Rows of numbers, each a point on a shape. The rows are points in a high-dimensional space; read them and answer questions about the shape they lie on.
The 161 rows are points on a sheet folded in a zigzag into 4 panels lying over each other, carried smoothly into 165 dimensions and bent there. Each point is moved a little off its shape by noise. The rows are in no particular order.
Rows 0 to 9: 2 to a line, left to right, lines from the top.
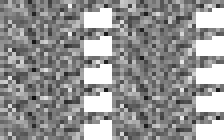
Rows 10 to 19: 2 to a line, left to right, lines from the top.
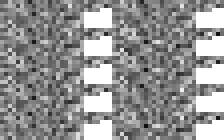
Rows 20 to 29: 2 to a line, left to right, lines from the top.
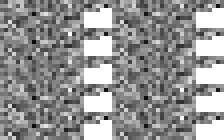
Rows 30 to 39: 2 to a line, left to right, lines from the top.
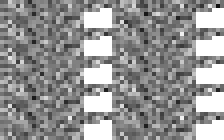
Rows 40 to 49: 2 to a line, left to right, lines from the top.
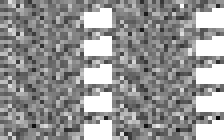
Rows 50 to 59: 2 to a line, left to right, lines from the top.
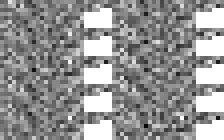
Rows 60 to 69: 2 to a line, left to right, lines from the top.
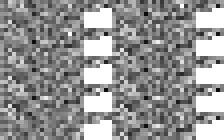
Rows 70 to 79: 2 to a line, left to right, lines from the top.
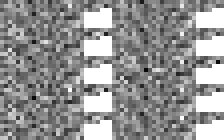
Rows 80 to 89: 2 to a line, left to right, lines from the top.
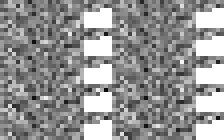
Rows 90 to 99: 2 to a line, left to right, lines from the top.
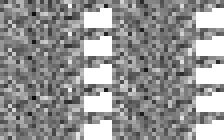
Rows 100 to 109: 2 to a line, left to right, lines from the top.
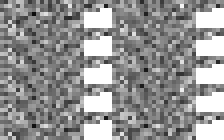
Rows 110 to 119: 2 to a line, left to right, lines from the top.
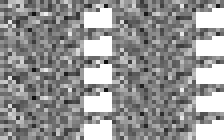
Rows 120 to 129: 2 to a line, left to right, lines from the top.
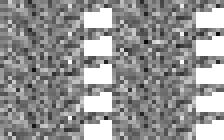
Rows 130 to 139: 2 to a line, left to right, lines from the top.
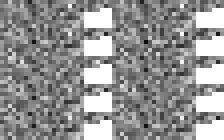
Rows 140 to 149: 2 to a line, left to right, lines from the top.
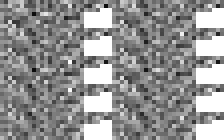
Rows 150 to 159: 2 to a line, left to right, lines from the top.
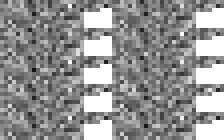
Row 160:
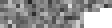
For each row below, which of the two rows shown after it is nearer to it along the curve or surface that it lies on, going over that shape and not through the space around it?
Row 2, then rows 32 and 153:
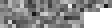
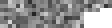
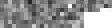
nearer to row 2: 153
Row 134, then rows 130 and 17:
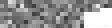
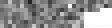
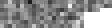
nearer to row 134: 130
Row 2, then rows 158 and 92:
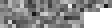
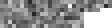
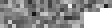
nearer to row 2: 158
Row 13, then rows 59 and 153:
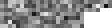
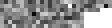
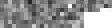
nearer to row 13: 59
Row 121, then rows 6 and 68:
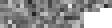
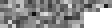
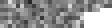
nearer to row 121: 68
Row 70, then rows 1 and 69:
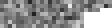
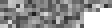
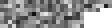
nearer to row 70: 69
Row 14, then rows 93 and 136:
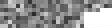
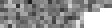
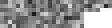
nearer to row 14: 93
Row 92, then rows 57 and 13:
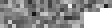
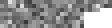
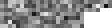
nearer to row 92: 13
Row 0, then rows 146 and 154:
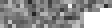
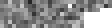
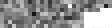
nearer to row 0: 154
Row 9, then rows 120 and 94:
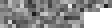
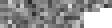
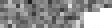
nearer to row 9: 120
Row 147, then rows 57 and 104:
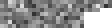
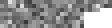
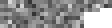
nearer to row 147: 57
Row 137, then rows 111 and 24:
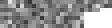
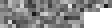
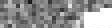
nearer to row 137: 24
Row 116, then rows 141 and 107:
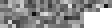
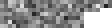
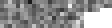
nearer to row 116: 141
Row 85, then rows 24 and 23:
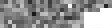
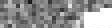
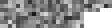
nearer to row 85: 24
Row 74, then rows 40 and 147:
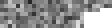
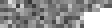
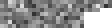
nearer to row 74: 40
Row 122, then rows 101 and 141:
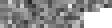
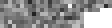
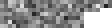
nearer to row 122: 141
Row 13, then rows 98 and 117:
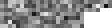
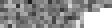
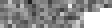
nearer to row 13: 117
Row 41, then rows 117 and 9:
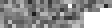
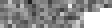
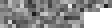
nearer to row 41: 117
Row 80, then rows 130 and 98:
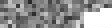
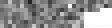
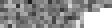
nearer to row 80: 98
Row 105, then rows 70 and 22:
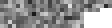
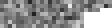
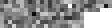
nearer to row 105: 70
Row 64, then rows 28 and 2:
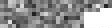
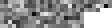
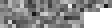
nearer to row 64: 28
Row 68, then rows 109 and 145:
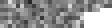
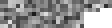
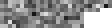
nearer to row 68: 145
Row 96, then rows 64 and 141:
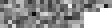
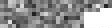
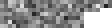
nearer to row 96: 64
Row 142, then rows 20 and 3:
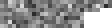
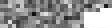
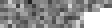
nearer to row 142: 3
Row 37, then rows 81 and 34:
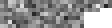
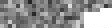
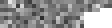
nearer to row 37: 34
